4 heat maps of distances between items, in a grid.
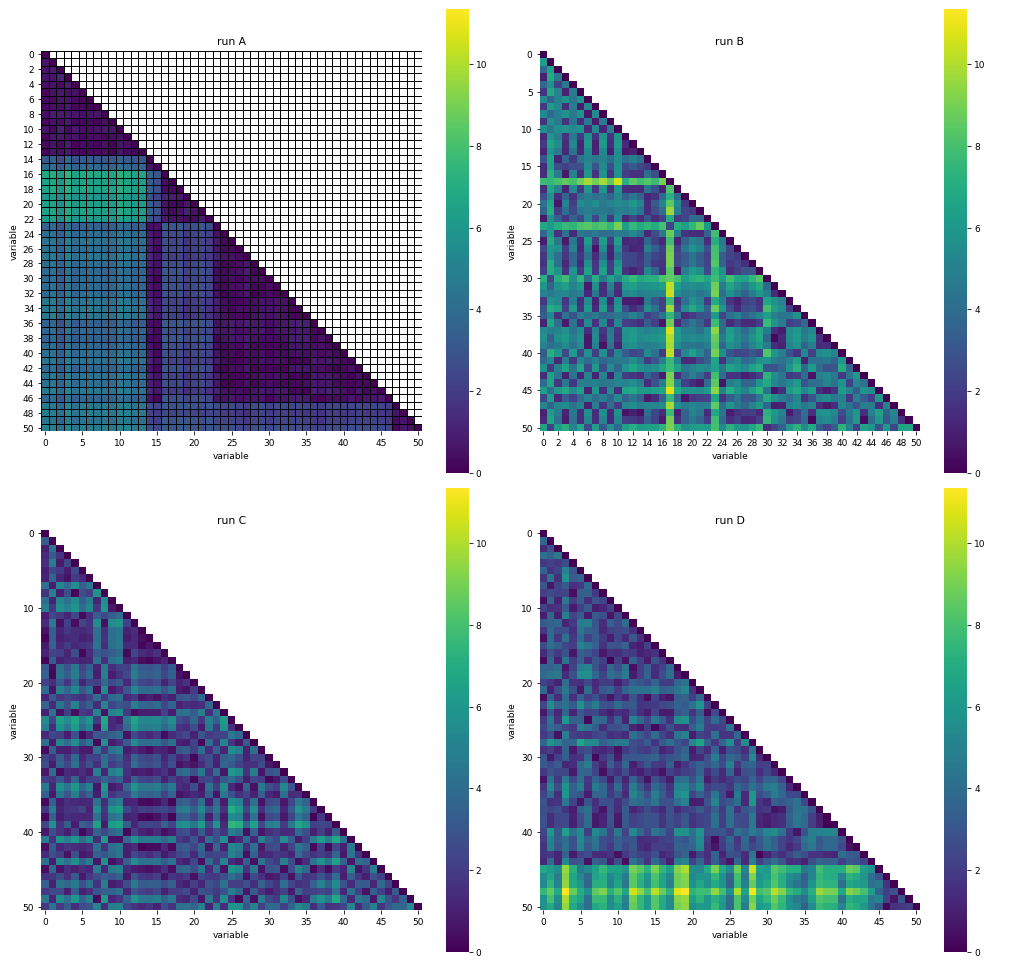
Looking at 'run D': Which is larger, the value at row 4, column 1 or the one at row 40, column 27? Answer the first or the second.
the second
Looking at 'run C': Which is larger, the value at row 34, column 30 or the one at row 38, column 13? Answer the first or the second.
the first
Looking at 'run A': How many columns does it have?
51
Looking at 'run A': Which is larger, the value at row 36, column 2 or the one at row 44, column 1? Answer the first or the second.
the second
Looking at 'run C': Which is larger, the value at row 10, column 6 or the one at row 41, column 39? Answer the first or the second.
the second
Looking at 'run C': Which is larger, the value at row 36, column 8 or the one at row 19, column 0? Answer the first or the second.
the second
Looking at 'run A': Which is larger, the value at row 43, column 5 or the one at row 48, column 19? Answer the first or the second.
the first
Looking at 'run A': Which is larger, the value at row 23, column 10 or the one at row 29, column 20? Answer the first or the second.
the first
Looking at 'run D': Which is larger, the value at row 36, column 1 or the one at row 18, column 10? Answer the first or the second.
the second
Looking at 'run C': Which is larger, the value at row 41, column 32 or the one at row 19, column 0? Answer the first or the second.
the first
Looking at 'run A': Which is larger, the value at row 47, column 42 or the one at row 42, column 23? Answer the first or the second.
the first
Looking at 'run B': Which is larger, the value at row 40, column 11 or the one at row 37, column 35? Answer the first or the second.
the second
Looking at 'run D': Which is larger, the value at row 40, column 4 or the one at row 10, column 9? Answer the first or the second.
the first
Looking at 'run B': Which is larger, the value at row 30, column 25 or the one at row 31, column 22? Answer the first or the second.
the first
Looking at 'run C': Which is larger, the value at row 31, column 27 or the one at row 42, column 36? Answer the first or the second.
the first
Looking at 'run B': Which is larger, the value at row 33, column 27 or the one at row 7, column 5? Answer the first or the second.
the first
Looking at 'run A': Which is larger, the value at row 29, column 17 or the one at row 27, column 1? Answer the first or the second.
the second
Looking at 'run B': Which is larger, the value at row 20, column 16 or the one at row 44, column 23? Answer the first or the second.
the second
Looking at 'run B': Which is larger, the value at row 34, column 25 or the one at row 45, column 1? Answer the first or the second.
the second
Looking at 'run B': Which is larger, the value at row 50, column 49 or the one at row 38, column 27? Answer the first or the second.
the first
